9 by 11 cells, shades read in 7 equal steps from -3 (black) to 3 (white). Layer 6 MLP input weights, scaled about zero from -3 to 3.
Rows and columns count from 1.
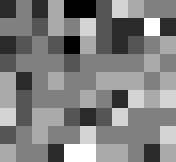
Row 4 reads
-1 0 0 0 -1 0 0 0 0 1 0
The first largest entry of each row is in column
8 10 6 10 1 9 1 6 5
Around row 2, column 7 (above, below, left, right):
-1 -1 2 -2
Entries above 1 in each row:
1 2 0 0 0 2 2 2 2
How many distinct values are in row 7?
5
